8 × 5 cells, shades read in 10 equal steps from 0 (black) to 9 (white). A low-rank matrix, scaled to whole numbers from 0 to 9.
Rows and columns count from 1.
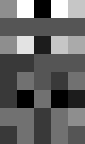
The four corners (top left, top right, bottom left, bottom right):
5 7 2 3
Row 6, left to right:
2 0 4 0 1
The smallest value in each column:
2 0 0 0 1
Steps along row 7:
same down up up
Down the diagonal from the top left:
5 3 1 3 4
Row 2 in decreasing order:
3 3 3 3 3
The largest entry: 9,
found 2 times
